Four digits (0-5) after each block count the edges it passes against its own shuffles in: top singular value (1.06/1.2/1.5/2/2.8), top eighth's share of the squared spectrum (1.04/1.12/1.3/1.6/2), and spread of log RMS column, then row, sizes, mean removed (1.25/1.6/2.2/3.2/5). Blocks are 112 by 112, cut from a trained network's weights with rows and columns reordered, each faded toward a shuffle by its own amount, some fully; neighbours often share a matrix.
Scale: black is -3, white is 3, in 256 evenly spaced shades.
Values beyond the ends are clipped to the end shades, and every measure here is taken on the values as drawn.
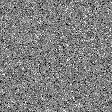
0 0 0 0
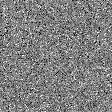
0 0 0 0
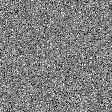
0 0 0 0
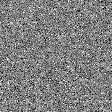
0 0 0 0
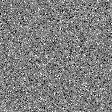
0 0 0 0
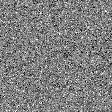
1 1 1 0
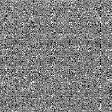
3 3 3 2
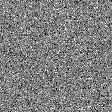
1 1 0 0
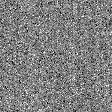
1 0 0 0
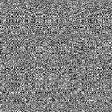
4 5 2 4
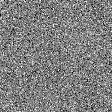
2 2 0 1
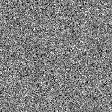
2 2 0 1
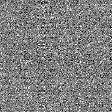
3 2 2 1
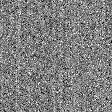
2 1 0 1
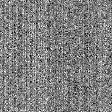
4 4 2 2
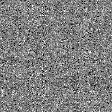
2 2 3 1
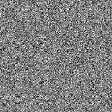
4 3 1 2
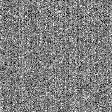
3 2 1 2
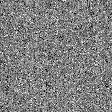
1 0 0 0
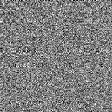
4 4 1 2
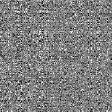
3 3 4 2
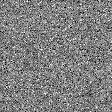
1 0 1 0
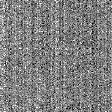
4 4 2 3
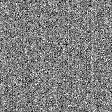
2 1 0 1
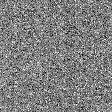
1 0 0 0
